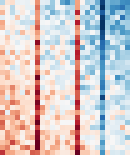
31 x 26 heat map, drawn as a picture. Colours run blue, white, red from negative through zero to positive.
Ninth with the lowest average: top right. Odd lines: columns 8, 16 and 21. Slope: up to the bottom left.
